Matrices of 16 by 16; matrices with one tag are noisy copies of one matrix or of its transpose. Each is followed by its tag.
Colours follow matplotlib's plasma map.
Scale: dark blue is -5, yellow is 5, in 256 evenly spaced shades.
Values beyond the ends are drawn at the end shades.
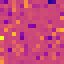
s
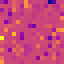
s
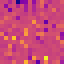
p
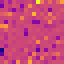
s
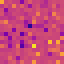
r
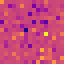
r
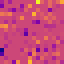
s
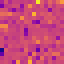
s
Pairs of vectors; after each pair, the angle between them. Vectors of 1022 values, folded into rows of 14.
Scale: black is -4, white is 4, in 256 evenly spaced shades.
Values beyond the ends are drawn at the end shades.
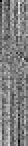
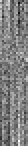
nearly opposite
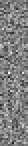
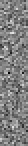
nearly opposite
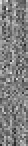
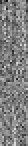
nearly opposite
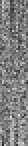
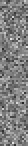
orthogonal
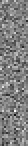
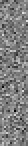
nearly opposite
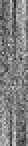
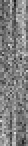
nearly parallel
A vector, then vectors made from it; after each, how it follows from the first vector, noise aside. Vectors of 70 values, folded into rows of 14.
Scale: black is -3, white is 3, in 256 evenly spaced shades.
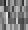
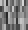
negated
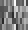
wrapped around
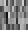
negated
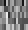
copied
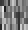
wrapped around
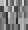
negated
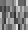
wrapped around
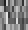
copied
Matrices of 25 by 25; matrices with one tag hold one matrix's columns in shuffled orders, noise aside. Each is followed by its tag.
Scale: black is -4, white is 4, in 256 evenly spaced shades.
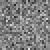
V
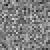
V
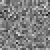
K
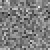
K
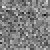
K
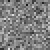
V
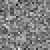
V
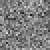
K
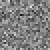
K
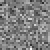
V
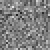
K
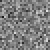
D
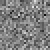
K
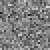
K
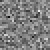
D
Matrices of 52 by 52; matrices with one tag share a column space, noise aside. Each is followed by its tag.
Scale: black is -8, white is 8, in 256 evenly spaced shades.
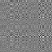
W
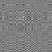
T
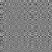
W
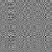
W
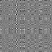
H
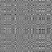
H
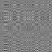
T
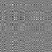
T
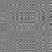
T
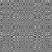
W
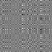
H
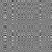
W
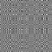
H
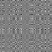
H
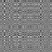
W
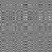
T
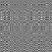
T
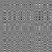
T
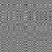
T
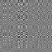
W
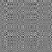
W
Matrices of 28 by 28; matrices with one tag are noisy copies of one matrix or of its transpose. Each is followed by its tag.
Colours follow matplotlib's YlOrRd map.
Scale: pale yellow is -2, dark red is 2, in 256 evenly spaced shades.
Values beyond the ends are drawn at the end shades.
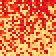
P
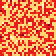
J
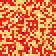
J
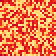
J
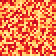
J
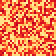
J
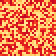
J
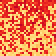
P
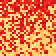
P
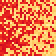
P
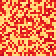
J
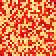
J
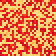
J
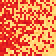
P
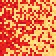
P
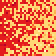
P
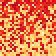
P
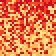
P
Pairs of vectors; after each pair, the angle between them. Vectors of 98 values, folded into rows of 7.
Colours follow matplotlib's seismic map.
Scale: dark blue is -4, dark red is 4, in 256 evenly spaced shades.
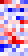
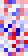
orthogonal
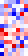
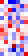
partly aligned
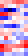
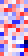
partly opposed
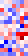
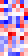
partly aligned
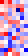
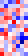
orthogonal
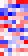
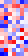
partly opposed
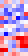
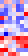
nearly parallel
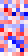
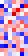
partly opposed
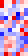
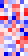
nearly opposite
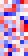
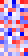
partly aligned
